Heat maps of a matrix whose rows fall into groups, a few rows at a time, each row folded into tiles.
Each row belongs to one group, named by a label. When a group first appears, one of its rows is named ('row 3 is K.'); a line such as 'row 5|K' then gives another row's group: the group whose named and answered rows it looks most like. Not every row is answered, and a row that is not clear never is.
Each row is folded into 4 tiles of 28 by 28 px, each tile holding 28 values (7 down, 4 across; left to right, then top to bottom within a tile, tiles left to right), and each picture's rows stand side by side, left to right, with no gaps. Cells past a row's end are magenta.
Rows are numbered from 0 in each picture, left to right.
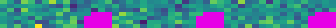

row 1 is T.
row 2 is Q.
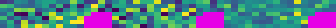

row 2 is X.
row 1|X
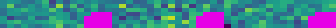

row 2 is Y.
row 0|X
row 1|X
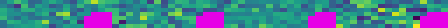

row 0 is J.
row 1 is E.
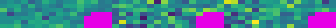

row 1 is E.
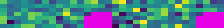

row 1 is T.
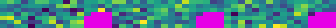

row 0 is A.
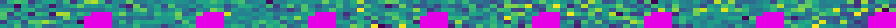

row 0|J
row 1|J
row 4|Y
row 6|Y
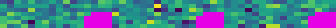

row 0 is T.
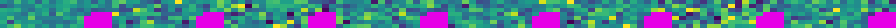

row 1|Y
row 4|J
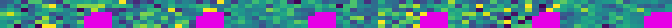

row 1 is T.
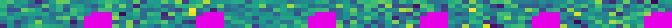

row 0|Y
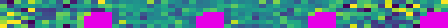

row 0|T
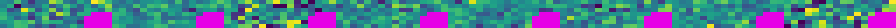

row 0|J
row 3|Y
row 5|A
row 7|Y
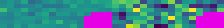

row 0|J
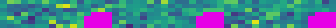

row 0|A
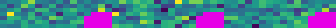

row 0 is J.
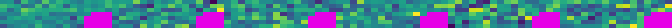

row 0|Y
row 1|A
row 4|Y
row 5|A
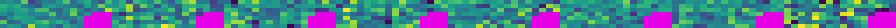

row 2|T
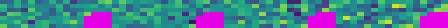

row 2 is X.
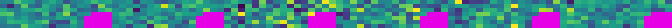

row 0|J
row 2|J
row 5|T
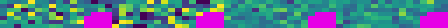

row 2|X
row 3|E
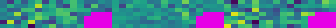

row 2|T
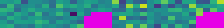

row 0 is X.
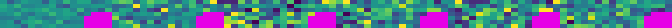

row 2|T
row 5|E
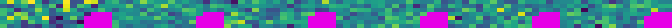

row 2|T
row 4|X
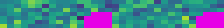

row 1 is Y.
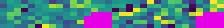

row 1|J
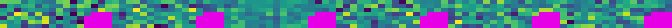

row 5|E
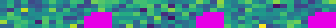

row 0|J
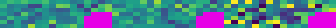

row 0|A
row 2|A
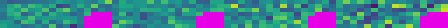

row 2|X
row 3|A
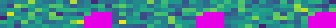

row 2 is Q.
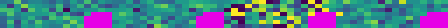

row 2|J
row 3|Y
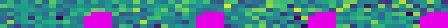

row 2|Y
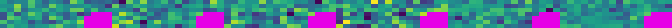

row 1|T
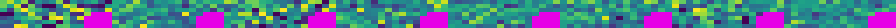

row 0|Q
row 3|J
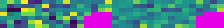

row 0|Y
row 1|A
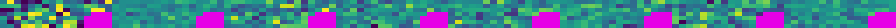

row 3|Q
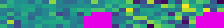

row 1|Q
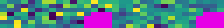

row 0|J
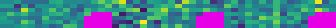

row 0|J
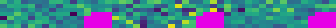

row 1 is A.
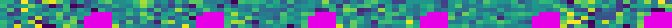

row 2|T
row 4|J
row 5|T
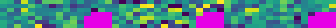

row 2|Y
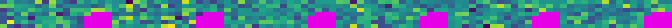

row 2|Q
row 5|A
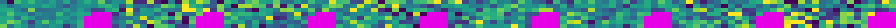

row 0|T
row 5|T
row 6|J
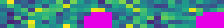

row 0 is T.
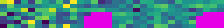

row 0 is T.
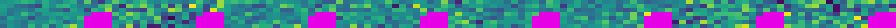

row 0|A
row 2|A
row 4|T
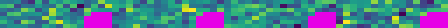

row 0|J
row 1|Q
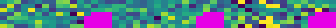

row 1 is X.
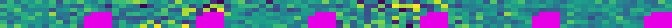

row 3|Y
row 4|E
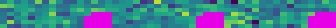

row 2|T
